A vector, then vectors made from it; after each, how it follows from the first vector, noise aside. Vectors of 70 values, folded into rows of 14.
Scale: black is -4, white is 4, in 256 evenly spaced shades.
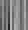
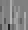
partly zeroed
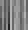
copied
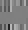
partly zeroed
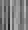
copied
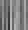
copied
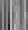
copied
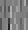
partly zeroed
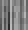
copied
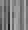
copied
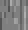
partly zeroed
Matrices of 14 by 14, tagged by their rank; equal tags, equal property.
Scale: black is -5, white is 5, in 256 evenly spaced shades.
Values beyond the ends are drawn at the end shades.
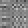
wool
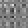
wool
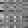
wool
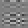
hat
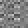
wool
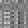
wool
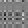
hat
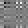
hat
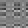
hat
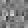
wool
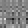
wool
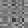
wool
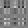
hat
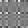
hat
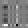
hat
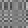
hat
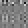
wool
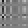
hat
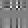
hat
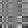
hat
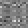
wool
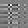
hat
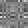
wool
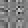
wool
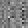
wool
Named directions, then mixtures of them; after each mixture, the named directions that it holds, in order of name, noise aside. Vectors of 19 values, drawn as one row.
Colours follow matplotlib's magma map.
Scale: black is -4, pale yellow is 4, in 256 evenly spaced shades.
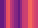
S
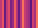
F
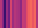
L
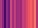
L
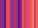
F, L, S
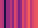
F, L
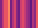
F, L, S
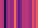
F, L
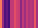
L, S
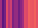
L, S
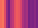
S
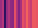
F, L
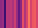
F, L, S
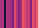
F, L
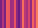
F, S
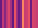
F, S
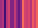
F, L, S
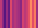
L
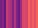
F, L, S
